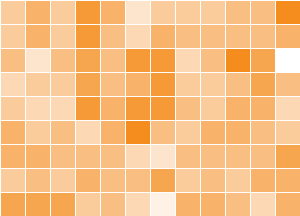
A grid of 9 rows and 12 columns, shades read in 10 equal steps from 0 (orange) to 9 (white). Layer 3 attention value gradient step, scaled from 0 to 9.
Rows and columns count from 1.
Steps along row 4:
down same down up down down up same down down up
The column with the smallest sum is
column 4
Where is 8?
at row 9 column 7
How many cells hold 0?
3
